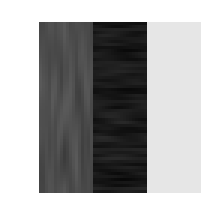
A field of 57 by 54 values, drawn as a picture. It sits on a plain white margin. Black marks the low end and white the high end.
It is made of 1 by 3 panels. Panel 1,1: low, streaked downward, faint in contrast. Panel 1,2: very low, streaked across, faint in contrast. Panel 1,3: very high, flat.
